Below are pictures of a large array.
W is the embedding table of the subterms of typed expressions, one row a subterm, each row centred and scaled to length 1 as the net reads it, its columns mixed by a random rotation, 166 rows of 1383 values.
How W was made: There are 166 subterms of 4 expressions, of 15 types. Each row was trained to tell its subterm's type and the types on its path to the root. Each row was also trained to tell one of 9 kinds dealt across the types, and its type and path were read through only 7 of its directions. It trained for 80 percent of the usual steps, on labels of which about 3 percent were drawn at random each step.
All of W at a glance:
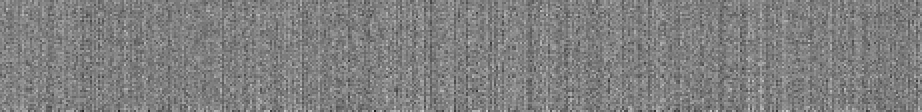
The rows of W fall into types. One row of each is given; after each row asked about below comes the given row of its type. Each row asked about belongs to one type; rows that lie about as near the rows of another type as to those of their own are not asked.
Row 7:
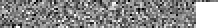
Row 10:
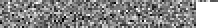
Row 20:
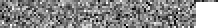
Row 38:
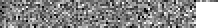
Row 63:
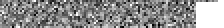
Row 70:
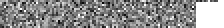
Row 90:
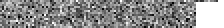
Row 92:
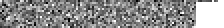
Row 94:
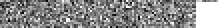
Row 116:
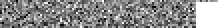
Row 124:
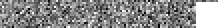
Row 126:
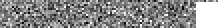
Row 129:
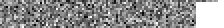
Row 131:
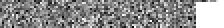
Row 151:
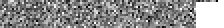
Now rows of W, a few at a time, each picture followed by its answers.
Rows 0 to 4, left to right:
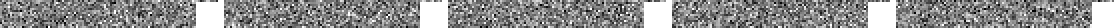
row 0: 126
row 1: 38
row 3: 70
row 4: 92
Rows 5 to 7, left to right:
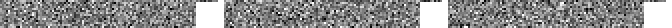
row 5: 126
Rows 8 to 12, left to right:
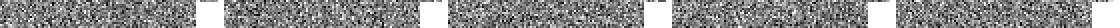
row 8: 38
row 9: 63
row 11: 7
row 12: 126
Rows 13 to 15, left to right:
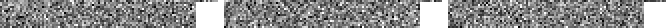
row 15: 7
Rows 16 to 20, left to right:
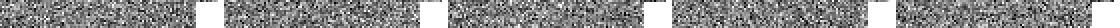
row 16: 7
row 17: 94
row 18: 7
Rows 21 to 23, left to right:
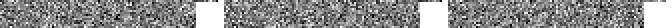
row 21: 90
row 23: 116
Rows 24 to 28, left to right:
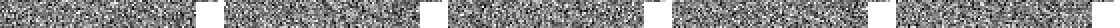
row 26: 92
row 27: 116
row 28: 131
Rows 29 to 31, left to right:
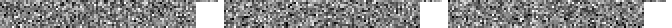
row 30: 131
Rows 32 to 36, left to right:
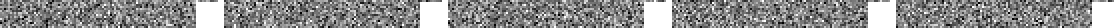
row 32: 116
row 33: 20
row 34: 116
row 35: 131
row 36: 70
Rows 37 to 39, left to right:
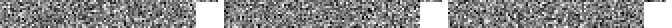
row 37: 126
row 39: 124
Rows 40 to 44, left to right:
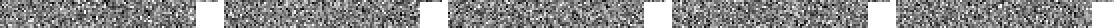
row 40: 38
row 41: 7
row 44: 126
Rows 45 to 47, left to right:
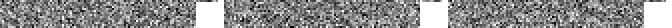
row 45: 92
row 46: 38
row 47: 92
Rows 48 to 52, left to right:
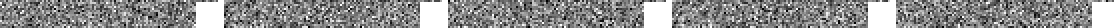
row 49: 94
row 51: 94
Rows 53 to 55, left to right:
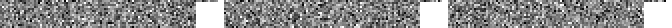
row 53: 131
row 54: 124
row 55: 151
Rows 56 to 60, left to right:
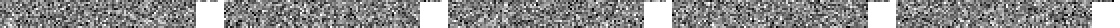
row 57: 116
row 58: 70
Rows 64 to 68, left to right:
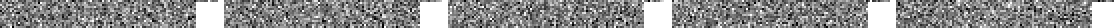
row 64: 131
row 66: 63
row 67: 20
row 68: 7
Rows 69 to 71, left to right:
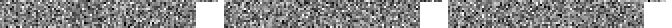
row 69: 126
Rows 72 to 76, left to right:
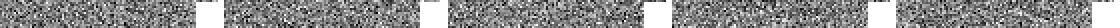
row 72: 126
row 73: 94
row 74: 7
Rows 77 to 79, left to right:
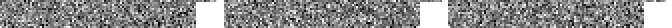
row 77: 63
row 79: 63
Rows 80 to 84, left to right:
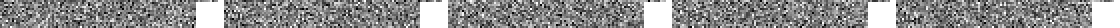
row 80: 70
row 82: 126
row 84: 94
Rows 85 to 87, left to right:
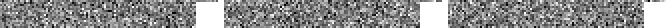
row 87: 63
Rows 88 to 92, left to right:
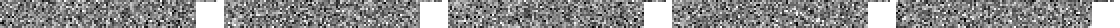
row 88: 116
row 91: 126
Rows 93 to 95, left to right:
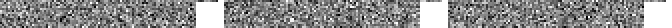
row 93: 90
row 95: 38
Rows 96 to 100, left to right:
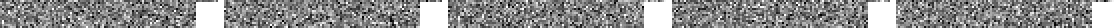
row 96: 92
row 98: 38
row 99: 131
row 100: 63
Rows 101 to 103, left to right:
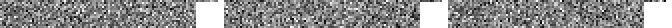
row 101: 116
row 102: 7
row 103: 151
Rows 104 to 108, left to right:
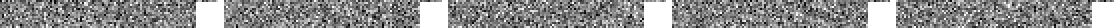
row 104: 131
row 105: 124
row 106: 38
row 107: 92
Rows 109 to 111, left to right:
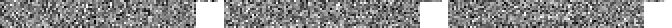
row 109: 70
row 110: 124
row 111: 63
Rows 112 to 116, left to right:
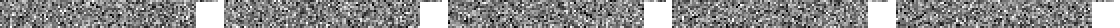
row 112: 20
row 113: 129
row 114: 38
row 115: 94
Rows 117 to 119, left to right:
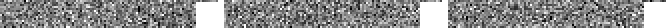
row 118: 126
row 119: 20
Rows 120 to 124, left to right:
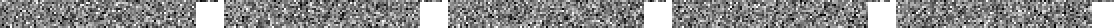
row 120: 20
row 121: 20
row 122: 20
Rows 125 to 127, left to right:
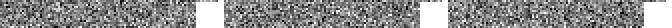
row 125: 94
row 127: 90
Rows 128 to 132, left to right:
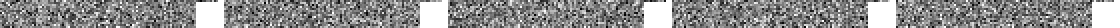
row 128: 124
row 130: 7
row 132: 20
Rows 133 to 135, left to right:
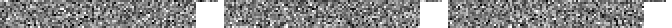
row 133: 129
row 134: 129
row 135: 92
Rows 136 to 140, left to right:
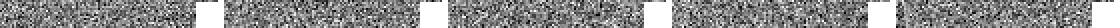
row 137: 92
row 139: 90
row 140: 129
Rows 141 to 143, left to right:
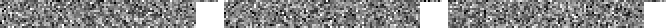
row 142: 116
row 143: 124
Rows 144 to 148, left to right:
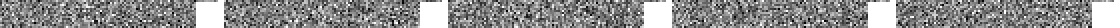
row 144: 131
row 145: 92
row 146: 151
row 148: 116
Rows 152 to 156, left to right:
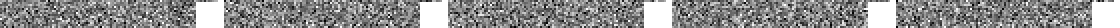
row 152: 116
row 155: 63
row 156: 20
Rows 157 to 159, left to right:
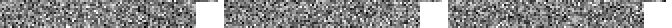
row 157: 7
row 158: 94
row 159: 90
